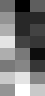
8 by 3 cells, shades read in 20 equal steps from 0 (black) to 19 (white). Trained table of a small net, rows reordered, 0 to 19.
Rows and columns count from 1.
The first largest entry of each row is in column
1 1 1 1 1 2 2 2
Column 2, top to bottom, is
0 3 3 5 9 10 17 19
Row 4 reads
17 5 4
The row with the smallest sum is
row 1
